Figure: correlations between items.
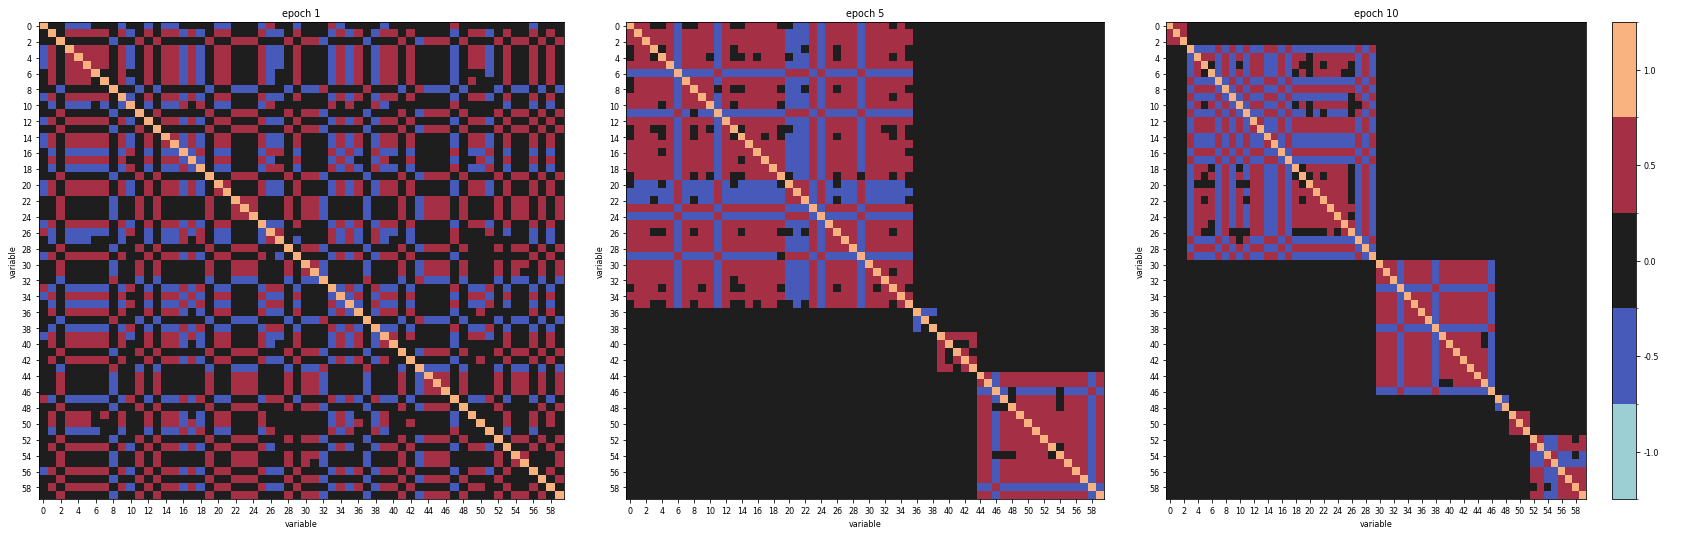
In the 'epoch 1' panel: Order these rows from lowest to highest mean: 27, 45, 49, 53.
27, 49, 53, 45
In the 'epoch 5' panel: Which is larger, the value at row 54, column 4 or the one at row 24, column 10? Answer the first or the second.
the first
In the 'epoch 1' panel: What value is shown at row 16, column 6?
-0.5
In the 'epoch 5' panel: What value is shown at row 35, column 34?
0.5
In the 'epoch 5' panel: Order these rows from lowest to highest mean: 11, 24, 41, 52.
24, 11, 41, 52
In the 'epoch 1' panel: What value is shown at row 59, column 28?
0.5
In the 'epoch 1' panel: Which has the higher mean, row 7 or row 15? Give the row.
7
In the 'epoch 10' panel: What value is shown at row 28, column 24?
0.5
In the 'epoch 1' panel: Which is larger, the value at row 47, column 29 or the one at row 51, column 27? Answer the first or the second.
the second
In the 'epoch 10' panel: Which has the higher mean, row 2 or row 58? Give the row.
58
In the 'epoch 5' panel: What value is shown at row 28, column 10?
0.5
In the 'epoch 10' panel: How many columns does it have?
60
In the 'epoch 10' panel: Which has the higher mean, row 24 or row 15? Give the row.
24
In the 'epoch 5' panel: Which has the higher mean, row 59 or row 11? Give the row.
59
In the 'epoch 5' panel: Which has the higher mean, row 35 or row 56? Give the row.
35
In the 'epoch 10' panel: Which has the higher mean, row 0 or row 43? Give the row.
43
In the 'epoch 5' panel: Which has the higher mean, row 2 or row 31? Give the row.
2
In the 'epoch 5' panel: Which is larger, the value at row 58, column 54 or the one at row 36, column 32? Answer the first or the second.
the second
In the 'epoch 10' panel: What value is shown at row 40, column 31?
0.5
